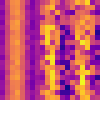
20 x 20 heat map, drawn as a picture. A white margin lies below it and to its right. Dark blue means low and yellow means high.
Average level on the scale: 50%. Seam: vertical, 40% of the way across, the left part calmer. Stripes: upright, repeating 3 times.
